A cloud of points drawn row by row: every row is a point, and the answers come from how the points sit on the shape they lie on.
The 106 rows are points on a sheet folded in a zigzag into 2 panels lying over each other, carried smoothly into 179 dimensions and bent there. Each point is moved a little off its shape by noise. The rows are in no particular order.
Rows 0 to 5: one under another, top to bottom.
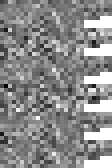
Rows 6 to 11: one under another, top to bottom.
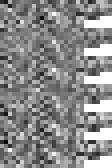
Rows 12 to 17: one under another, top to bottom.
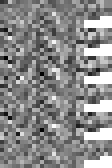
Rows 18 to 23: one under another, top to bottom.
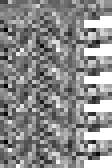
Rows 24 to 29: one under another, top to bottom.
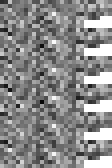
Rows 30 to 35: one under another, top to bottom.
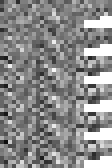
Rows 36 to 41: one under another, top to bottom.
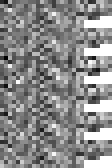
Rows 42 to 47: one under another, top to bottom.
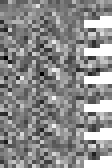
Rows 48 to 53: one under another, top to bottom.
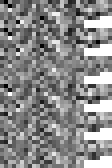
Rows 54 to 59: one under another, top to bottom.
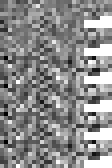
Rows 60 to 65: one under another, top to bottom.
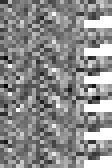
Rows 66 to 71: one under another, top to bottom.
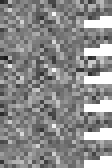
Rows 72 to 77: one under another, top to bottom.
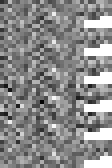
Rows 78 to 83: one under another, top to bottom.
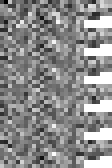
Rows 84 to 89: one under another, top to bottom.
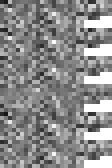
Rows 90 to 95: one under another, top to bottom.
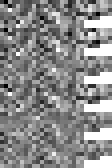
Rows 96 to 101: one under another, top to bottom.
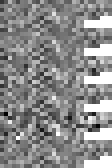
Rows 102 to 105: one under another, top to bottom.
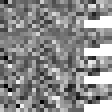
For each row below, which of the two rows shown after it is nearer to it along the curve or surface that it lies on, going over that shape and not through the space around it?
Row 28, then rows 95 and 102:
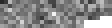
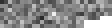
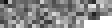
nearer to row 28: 102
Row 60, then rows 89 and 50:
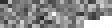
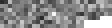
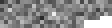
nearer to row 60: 89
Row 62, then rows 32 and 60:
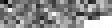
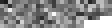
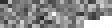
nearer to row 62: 32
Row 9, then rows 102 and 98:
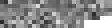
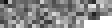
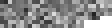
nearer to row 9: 102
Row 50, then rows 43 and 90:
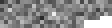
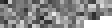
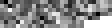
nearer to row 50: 43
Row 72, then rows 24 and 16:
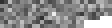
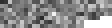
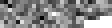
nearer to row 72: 24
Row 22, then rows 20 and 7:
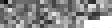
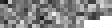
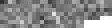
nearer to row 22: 7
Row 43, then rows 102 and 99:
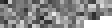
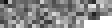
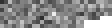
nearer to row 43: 99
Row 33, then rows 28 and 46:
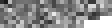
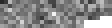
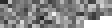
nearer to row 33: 28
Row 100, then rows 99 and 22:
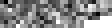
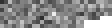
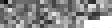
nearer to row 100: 22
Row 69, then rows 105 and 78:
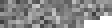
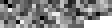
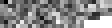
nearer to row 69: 78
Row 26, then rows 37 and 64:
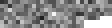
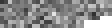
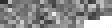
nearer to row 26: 37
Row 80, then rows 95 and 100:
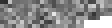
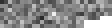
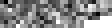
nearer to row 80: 100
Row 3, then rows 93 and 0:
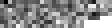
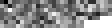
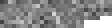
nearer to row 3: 93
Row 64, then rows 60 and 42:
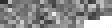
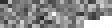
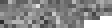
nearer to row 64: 42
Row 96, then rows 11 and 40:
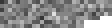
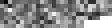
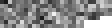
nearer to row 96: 40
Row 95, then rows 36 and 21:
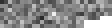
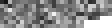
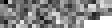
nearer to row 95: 21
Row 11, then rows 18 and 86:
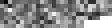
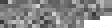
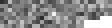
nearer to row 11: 18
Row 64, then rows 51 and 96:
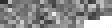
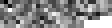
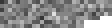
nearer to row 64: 51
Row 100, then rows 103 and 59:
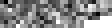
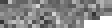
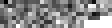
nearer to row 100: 59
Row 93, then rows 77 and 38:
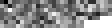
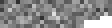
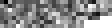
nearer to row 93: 38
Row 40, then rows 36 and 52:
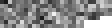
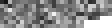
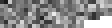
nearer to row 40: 52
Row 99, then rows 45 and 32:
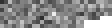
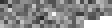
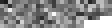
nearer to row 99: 45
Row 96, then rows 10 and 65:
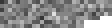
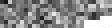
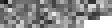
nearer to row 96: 10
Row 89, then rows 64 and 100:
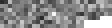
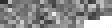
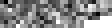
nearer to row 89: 100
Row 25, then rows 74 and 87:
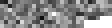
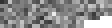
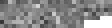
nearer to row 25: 74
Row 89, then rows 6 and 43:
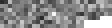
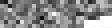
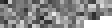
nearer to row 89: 43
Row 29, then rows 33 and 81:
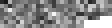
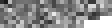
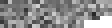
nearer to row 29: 33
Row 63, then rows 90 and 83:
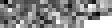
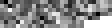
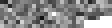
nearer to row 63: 90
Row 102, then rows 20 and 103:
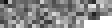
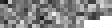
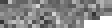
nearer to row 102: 103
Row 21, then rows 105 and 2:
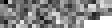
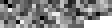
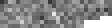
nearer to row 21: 105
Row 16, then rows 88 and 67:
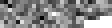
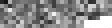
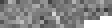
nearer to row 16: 88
